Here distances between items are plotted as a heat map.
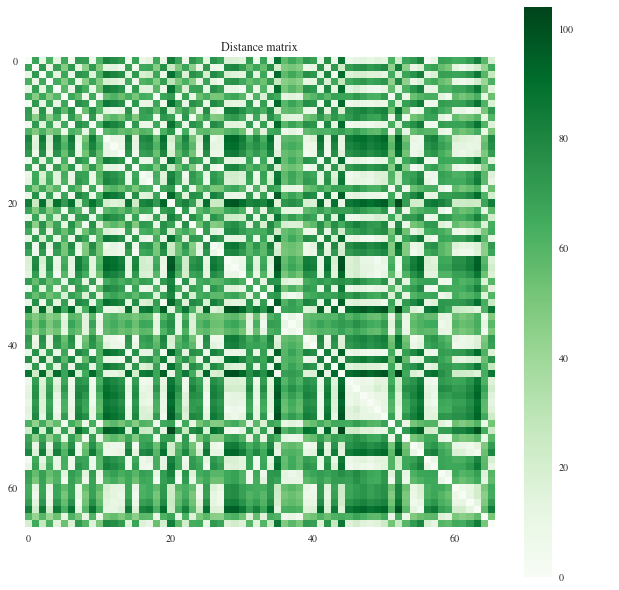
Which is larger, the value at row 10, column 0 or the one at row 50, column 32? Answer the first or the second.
the first
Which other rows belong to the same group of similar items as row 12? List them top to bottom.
1, 3, 7, 11, 13, 15, 20, 24, 26, 27, 35, 39, 40, 42, 44, 54, 55, 60, 61, 62, 63
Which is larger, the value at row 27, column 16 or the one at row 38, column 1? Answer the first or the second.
the first
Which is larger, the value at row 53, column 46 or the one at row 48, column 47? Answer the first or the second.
the first
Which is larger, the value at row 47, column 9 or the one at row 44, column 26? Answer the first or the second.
the second
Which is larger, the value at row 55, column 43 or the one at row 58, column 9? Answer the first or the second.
the first
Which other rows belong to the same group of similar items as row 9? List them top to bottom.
0, 2, 4, 6, 14, 16, 17, 19, 22, 25, 28, 29, 30, 32, 34, 41, 43, 45, 46, 47, 48, 49, 50, 52, 56, 57, 65
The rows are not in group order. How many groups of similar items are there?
3
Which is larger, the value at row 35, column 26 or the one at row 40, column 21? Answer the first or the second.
the second
